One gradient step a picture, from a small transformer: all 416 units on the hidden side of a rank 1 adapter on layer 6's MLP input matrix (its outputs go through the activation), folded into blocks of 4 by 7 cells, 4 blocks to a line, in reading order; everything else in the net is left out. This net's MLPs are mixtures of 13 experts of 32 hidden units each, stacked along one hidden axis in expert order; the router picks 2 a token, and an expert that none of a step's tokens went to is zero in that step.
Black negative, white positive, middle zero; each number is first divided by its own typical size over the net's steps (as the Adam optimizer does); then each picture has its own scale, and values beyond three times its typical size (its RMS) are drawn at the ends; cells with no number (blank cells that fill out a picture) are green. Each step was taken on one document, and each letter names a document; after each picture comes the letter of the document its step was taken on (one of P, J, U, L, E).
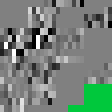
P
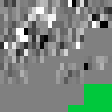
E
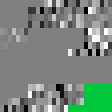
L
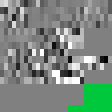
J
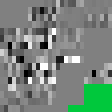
P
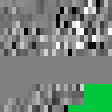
L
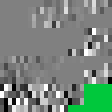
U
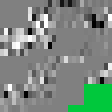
P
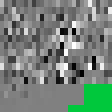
J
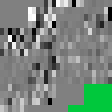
P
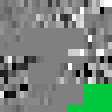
U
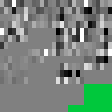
E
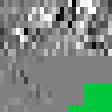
E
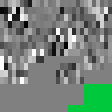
J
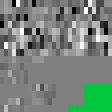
E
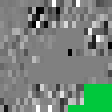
L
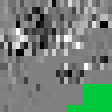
E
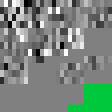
J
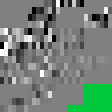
P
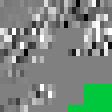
L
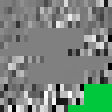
U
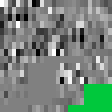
J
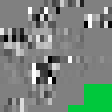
P
